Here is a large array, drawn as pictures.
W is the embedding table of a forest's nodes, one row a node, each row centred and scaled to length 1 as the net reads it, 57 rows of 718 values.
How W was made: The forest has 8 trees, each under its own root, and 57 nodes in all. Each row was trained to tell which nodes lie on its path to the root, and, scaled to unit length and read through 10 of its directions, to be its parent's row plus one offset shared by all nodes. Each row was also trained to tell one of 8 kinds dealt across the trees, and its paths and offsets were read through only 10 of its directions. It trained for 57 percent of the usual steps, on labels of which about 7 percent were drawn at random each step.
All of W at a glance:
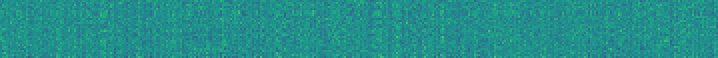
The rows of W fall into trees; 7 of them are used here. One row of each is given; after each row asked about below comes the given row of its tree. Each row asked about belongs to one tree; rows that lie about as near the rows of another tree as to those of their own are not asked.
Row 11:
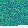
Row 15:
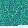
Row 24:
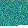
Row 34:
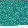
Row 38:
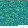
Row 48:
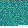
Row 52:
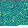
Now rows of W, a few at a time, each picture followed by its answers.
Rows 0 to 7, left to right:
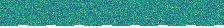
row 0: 24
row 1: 34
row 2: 52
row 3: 34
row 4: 15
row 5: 15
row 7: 52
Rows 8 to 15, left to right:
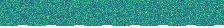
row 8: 34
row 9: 24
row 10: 15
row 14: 15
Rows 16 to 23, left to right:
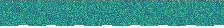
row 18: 24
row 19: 24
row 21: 34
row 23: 34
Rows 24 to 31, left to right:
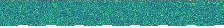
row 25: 52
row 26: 34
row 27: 48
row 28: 15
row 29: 52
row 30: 52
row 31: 15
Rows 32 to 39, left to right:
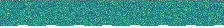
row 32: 52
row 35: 34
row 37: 52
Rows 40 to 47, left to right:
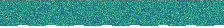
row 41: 52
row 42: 34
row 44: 15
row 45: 48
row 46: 52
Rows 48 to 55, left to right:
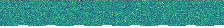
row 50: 34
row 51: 24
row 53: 15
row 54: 15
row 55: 11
